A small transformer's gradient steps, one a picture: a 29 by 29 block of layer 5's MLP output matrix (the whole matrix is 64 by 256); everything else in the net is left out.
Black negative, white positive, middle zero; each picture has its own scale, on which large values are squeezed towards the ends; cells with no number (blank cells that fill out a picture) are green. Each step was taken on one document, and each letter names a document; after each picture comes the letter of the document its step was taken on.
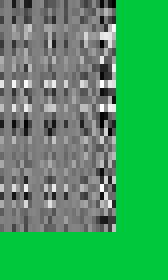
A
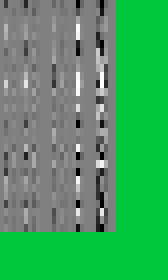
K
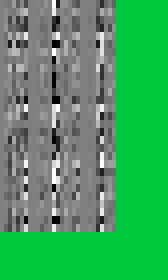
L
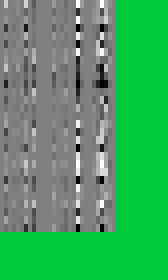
K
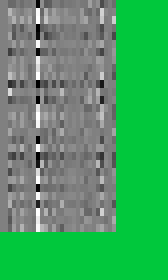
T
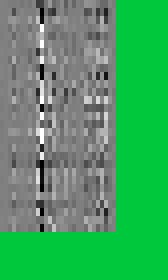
T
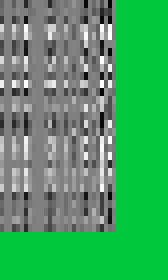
A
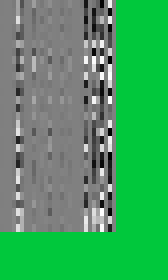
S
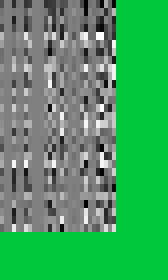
A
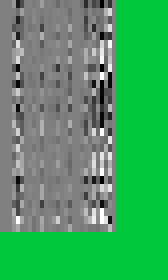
S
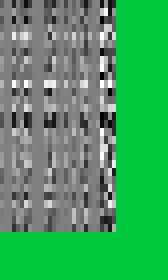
A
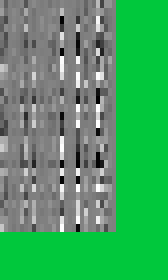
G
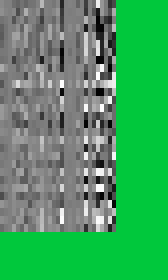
G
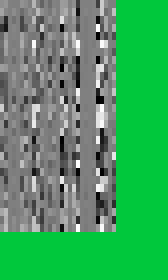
G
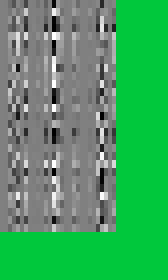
L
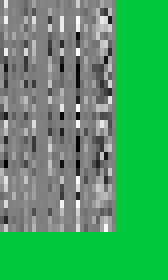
G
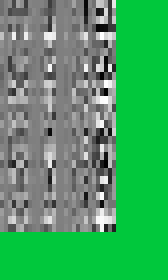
A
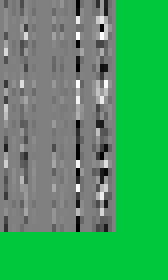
K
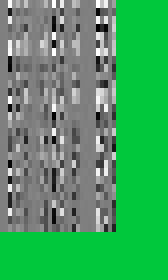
L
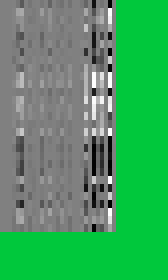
S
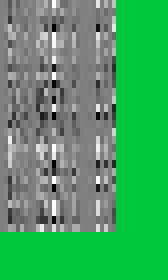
L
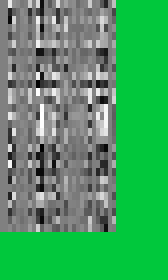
T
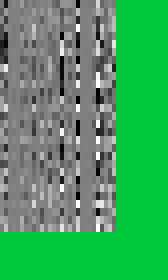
G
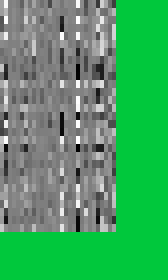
G
